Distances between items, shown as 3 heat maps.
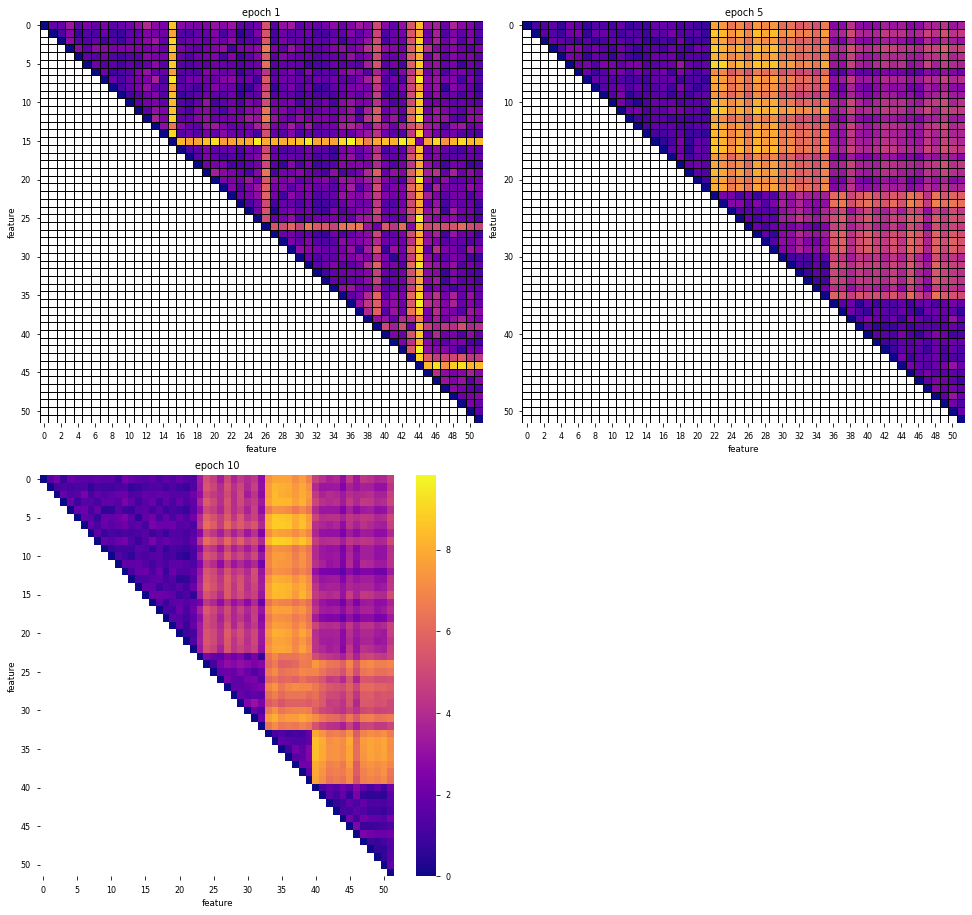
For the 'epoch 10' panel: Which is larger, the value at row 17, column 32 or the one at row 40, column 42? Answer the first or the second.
the first
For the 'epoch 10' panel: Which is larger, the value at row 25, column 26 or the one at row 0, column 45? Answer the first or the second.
the second
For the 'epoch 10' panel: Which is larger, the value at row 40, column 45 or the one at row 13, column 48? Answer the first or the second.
the second
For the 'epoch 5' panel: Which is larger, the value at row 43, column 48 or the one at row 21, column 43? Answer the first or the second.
the second
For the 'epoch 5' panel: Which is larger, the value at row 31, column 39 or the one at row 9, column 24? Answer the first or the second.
the second
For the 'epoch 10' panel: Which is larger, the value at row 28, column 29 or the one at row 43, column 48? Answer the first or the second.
the first
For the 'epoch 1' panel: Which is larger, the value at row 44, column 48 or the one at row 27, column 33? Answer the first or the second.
the first
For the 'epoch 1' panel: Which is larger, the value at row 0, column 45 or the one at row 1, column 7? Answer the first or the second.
the first
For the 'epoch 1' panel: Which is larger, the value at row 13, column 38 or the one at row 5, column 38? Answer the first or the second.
the second
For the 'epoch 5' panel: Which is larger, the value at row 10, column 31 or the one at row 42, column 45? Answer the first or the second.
the first
